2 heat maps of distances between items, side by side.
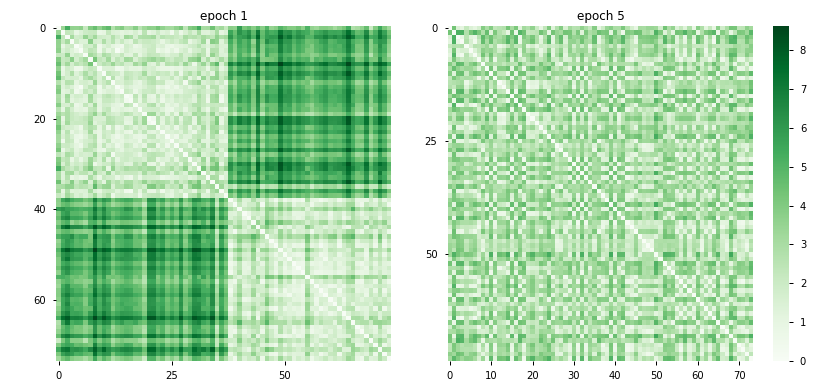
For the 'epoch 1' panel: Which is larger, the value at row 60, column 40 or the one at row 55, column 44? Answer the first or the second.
the second
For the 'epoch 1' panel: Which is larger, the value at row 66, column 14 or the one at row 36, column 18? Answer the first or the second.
the first
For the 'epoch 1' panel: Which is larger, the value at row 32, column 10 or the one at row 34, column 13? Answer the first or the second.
the second
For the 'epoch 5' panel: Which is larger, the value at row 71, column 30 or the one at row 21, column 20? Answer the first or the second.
the first
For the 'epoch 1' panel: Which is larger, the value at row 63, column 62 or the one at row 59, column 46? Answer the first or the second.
the second
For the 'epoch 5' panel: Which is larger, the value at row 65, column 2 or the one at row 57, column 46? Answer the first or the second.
the first
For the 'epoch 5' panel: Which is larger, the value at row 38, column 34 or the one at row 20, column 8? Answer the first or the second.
the first
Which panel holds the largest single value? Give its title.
epoch 1
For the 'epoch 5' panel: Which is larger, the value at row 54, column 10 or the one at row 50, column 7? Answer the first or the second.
the second
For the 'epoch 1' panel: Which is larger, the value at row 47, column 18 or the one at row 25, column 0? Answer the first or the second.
the first
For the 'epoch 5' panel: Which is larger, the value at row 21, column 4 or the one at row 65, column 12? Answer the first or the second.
the second
